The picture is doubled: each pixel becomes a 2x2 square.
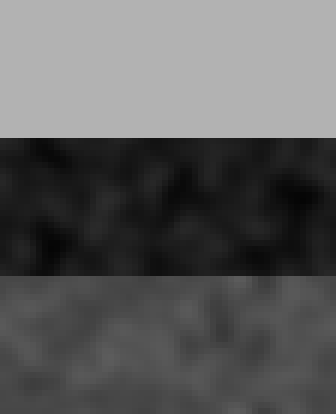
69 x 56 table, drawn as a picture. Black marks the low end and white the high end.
The table splits into 3 rows of 1 panel. Panel 1,1: high, flat. Panel 2,1: very low, blotchy, faint in contrast. Panel 3,1: low, blotchy, faint in contrast.
